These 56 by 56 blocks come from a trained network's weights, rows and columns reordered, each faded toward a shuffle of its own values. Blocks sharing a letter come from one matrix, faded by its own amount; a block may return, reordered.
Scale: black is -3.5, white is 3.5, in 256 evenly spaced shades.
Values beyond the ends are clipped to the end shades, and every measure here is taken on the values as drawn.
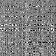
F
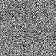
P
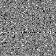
P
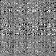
F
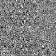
P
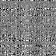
F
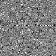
P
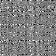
F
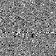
P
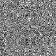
P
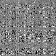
F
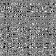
F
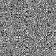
P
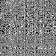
F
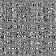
F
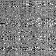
F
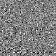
P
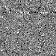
P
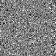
P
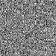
P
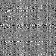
F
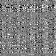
F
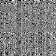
F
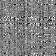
F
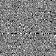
P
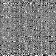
F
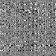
F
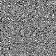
P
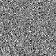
P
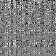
F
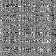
F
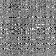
F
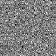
P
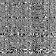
F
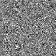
P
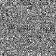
P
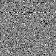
P
